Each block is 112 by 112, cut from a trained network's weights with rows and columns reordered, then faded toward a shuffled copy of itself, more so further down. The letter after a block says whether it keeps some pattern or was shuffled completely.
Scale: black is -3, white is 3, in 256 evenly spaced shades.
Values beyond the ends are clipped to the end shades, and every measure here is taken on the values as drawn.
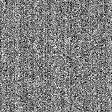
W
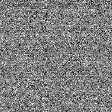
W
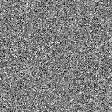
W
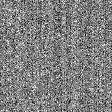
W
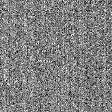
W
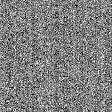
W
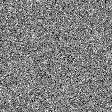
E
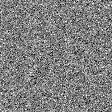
E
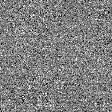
W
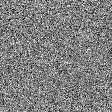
E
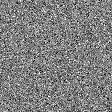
E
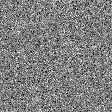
E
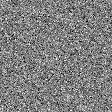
E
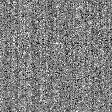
W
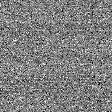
W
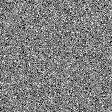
E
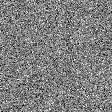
E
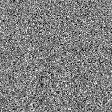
W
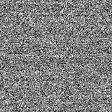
W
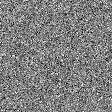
E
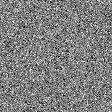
E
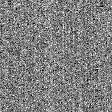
W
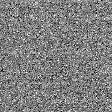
W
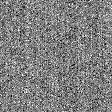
W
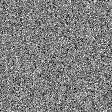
E
